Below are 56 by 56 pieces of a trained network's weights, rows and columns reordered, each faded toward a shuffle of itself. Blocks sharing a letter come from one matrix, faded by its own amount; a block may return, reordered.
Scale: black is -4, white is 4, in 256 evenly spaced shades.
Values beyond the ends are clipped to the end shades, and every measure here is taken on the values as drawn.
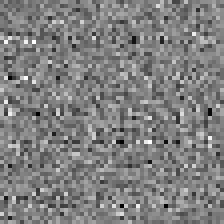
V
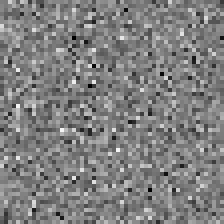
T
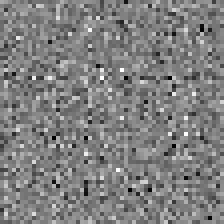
T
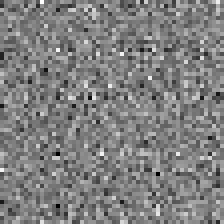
V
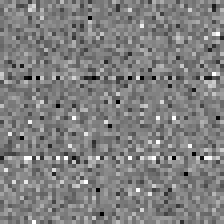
T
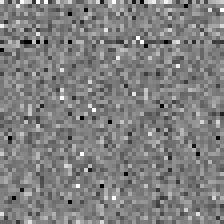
T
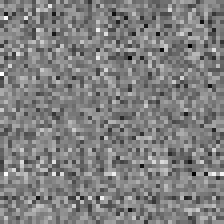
V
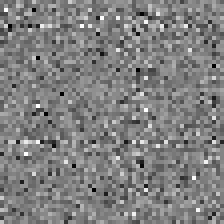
T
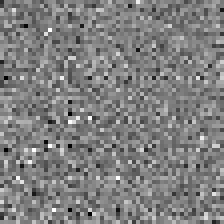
V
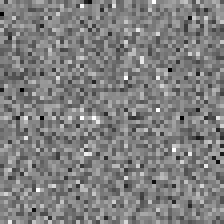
T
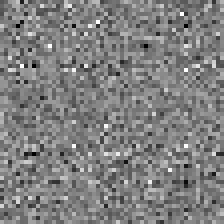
V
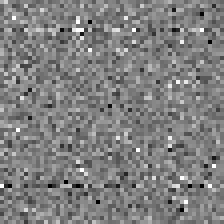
T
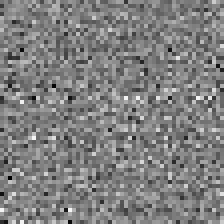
V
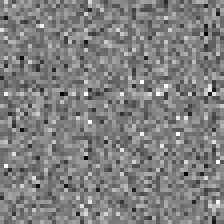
T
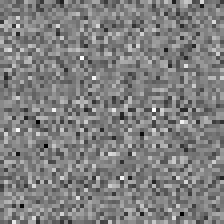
V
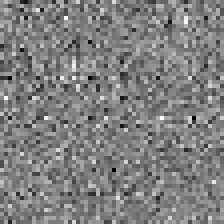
V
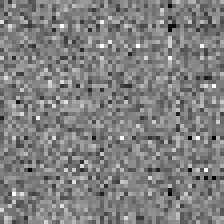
V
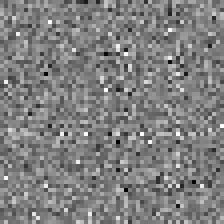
T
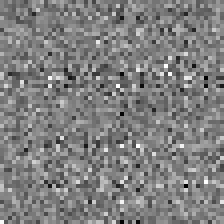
V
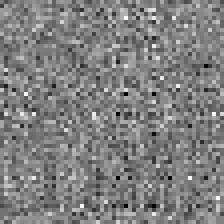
V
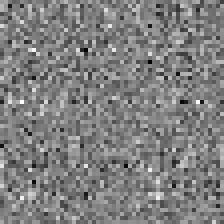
V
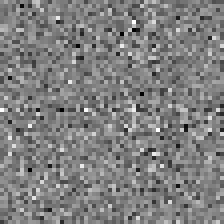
T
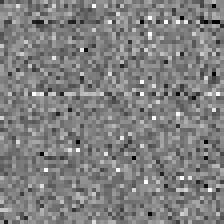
T
